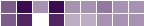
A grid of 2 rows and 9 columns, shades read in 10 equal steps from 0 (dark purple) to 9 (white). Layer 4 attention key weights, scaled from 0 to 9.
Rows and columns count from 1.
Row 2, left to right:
3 1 9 1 6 6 5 5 5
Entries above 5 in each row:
0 3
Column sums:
6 1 14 1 11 11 9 10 10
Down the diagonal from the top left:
3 1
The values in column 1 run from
3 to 3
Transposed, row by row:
3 3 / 0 1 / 5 9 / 0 1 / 5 6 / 5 6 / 4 5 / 5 5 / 5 5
